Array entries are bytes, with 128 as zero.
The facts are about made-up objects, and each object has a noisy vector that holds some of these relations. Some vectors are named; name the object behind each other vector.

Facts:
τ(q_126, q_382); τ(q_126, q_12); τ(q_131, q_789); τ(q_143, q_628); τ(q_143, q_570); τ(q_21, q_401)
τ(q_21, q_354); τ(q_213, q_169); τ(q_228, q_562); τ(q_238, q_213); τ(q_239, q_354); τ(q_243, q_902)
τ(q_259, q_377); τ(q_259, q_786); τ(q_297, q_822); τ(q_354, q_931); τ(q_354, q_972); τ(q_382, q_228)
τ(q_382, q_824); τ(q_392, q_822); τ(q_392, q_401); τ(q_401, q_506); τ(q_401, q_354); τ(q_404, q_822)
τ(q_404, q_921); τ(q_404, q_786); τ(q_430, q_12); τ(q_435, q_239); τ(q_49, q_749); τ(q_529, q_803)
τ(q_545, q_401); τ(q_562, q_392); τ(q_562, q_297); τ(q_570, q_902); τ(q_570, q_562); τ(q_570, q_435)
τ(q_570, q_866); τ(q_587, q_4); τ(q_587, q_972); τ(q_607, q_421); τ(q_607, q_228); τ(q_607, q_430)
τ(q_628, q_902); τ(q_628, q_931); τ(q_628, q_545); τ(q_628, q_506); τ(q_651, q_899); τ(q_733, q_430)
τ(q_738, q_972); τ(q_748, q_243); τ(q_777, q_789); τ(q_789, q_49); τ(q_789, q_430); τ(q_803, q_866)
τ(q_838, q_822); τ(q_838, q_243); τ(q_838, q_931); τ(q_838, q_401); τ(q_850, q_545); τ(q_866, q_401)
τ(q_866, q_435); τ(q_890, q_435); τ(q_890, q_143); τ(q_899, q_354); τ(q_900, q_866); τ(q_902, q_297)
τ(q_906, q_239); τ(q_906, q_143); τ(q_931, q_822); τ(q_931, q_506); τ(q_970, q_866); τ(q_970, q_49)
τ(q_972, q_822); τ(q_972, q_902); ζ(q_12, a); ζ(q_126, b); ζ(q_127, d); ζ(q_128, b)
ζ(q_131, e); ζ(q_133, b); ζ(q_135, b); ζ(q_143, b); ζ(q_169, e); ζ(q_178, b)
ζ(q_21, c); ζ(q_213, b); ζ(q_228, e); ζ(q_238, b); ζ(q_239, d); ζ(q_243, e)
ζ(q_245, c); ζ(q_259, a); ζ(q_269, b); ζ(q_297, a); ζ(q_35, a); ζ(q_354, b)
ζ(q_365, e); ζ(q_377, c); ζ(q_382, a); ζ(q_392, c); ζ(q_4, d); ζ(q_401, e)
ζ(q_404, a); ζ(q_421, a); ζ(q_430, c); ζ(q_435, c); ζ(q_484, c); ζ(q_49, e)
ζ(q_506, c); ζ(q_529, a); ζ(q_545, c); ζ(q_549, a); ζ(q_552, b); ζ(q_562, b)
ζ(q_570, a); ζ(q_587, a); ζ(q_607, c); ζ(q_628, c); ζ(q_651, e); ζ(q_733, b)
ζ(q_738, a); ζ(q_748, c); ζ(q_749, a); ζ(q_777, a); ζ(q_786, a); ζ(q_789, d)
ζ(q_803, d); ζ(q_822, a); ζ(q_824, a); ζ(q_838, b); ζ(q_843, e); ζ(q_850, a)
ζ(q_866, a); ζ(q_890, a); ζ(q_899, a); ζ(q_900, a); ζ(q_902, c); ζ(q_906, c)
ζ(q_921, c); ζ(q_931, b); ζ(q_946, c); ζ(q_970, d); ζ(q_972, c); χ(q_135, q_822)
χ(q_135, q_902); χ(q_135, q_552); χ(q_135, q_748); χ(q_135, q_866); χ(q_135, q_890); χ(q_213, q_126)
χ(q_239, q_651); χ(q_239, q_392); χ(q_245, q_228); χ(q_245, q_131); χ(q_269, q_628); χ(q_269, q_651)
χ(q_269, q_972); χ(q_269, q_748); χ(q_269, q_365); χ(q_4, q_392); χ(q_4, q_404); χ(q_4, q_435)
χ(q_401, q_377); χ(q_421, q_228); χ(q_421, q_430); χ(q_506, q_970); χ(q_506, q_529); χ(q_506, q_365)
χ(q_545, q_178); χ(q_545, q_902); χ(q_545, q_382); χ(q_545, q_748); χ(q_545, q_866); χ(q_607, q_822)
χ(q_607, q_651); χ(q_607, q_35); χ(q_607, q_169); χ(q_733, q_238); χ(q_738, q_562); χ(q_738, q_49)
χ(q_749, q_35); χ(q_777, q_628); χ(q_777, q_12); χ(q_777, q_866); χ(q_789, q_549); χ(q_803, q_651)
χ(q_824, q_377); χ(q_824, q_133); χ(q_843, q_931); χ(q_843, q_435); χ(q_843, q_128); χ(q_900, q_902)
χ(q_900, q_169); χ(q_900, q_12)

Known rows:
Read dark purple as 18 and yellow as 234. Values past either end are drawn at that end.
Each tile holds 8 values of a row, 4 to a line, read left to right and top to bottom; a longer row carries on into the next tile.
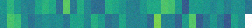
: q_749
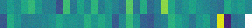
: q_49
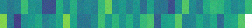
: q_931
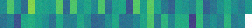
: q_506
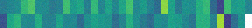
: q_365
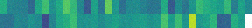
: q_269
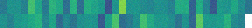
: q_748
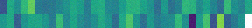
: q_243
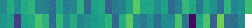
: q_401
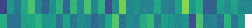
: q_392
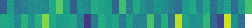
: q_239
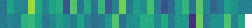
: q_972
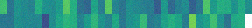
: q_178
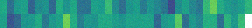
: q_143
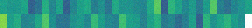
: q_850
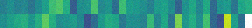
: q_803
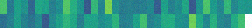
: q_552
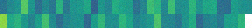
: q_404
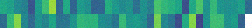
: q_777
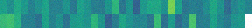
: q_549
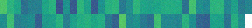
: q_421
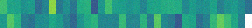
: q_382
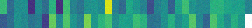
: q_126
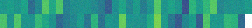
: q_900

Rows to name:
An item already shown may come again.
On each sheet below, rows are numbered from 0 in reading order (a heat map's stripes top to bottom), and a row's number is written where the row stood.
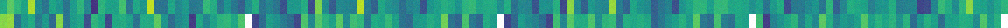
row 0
q_822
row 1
q_733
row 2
q_733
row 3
q_838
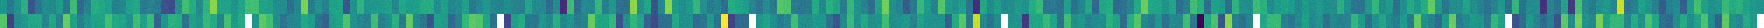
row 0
q_838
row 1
q_382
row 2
q_131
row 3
q_651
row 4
q_401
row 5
q_35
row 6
q_126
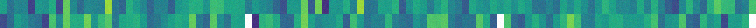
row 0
q_733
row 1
q_789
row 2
q_354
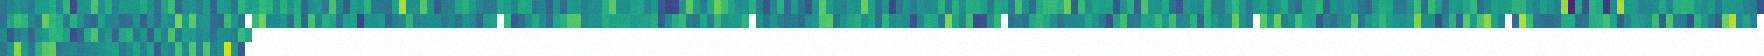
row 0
q_127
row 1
q_786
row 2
q_562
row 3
q_128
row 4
q_545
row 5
q_890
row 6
q_12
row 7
q_970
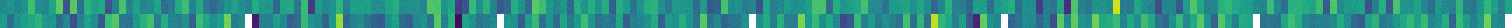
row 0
q_628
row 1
q_430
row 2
q_921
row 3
q_4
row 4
q_126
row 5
q_545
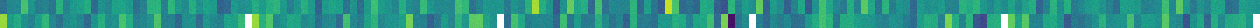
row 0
q_404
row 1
q_866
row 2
q_169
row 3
q_133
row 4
q_529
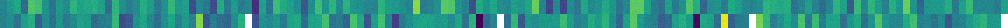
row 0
q_377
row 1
q_843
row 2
q_228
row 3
q_297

